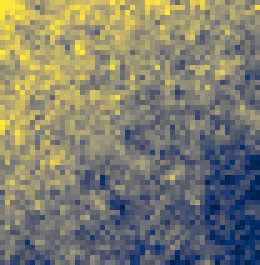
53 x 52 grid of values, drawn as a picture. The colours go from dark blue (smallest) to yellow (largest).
Mirror symmetry: none. Stripes: none. Slope: up to the top left. Average level on the scale: 50%.
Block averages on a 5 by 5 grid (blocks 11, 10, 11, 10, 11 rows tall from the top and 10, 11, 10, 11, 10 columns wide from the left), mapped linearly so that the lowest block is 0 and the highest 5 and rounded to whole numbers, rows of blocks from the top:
5 5 5 4 3 | 5 4 4 3 3 | 4 4 3 2 2 | 4 3 2 2 0 | 2 2 1 1 0
